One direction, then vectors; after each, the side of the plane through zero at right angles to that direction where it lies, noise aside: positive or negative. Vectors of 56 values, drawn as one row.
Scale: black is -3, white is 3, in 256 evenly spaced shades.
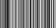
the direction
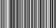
negative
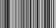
positive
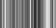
negative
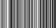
negative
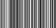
negative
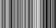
negative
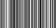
negative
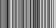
positive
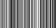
negative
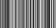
positive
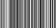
negative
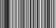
positive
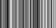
positive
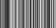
positive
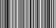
positive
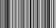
positive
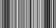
positive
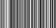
negative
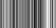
negative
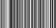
negative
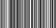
negative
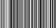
negative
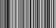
positive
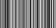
positive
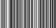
negative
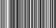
negative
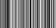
positive
